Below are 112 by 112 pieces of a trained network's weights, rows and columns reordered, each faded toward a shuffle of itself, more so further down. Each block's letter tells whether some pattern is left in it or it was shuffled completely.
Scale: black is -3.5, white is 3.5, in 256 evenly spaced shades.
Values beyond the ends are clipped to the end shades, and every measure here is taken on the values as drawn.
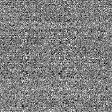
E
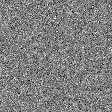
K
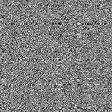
E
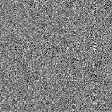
E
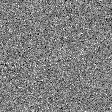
K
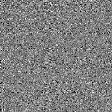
E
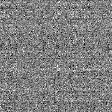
E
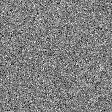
K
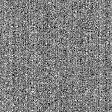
E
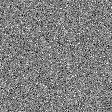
K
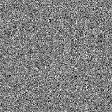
E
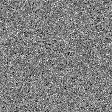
K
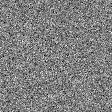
K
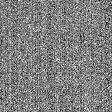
E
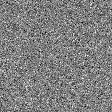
K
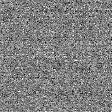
E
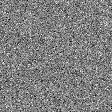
K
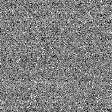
E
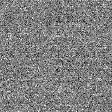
E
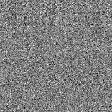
E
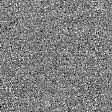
E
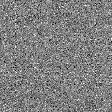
E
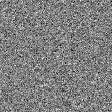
E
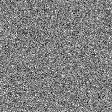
E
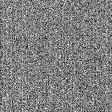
E
